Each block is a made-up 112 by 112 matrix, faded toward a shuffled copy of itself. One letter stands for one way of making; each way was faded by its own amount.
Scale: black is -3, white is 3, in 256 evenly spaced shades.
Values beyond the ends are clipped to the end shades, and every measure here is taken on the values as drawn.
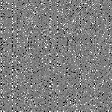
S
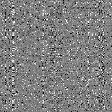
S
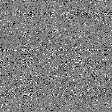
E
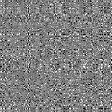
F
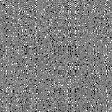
S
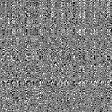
F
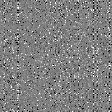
S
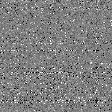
E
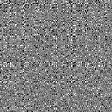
F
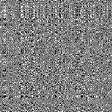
F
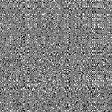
F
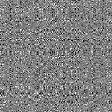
F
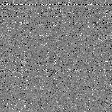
E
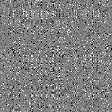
S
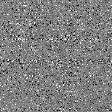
E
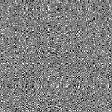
F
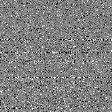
E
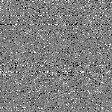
E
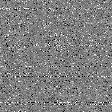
E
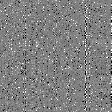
S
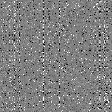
S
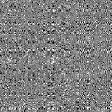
F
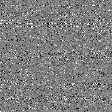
E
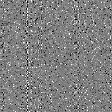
S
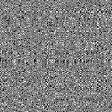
F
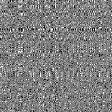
F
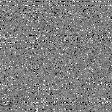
E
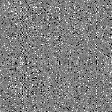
S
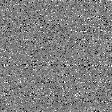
E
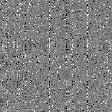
S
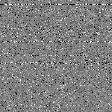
E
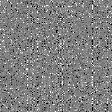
S
